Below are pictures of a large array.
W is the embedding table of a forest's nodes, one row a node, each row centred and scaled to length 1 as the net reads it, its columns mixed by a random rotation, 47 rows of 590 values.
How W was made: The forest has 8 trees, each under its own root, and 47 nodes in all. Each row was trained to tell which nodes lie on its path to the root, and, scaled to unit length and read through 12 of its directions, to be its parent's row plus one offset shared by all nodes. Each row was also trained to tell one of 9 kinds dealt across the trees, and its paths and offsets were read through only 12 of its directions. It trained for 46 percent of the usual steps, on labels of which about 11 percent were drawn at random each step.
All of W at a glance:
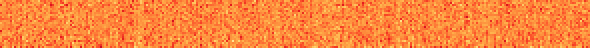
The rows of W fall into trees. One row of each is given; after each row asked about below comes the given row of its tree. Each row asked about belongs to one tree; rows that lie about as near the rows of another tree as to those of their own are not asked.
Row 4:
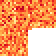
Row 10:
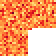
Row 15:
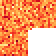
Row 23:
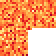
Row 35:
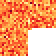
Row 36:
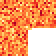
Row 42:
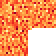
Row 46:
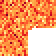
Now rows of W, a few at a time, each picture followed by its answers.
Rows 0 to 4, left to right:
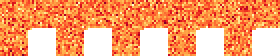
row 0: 36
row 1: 23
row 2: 10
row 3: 36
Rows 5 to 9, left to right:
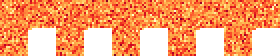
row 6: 23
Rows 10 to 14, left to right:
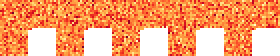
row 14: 46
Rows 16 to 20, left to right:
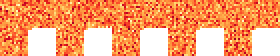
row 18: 42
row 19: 15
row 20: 23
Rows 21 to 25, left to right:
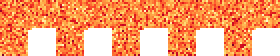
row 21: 23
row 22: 15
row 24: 4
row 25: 36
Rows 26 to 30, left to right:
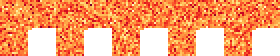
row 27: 35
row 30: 4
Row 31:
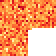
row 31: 42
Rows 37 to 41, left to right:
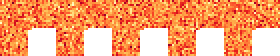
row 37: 36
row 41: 35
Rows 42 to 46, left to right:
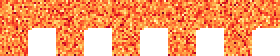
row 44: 23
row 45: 36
